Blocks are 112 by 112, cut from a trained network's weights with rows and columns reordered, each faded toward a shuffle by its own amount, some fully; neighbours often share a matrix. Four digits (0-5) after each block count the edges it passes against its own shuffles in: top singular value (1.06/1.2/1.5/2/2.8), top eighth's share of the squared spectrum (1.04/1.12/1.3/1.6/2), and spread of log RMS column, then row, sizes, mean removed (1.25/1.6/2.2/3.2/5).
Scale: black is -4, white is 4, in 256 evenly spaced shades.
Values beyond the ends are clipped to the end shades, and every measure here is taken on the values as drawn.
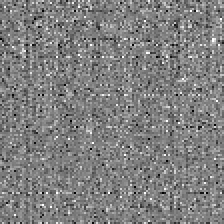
3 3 0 3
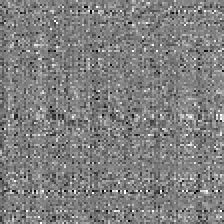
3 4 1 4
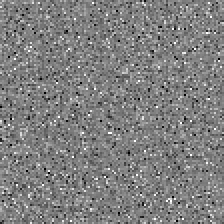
0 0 0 0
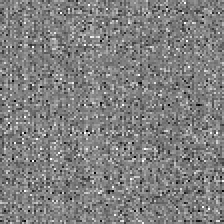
3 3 0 3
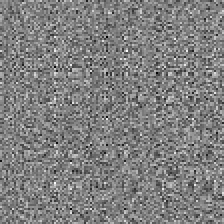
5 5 3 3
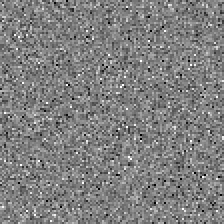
1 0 0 0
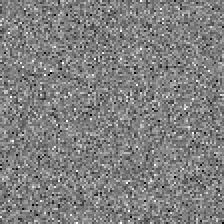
2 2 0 0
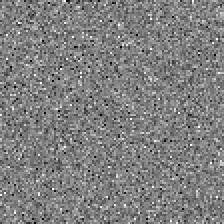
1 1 0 0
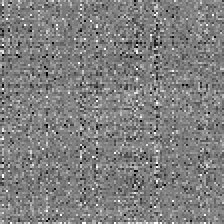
3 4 3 1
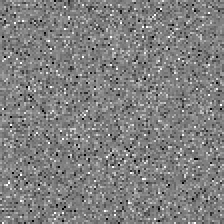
0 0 0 0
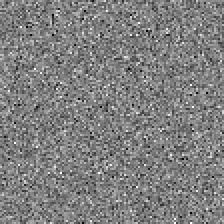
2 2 0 0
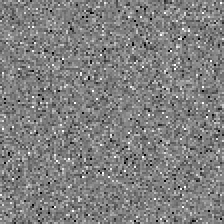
0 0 0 0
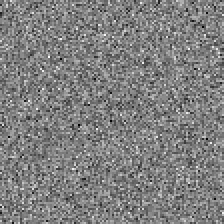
1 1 0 0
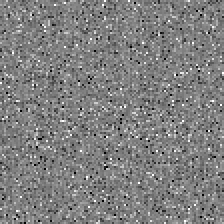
0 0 0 0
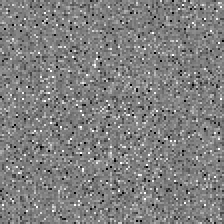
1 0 0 0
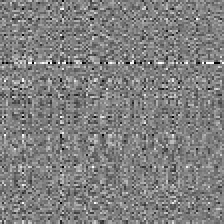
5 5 3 3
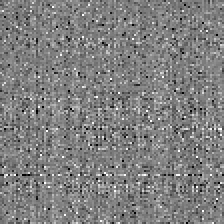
3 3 0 3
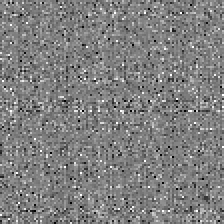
3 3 0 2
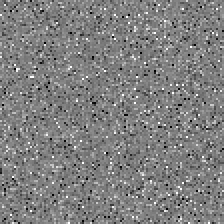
0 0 0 0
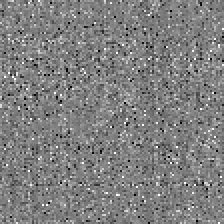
2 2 0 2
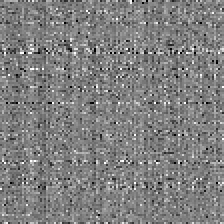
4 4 0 4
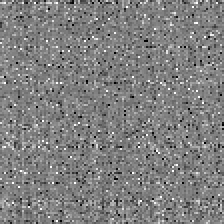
3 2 0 2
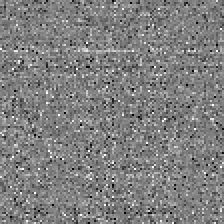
2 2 2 1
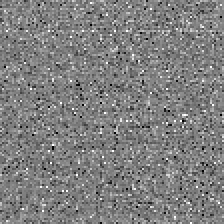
2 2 2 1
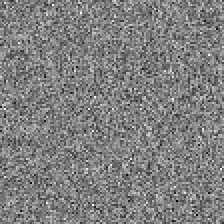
3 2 1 0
